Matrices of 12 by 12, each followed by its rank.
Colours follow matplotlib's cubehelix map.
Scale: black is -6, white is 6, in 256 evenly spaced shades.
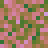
full rank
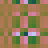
one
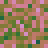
full rank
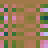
one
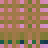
one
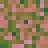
full rank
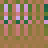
one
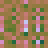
two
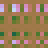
one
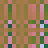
one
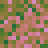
full rank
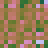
two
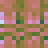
two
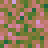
full rank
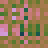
two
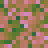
full rank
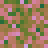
full rank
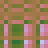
one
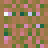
two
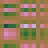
one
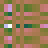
one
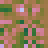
two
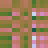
one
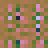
two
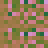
two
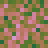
full rank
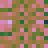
two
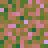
full rank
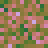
full rank
